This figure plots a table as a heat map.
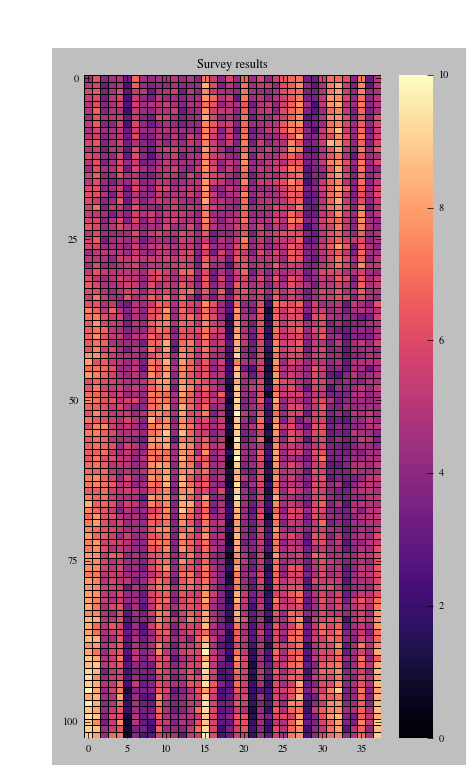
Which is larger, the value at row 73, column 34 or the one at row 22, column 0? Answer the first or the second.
the second
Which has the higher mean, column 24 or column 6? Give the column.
24
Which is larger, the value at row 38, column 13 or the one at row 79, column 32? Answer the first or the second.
the first
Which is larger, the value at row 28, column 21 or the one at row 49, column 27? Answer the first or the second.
the second
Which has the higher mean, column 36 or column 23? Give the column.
36
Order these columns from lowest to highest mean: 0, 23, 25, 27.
23, 25, 27, 0
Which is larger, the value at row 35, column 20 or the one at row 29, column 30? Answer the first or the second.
the second
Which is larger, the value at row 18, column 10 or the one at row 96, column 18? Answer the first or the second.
the first
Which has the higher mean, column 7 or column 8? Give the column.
8
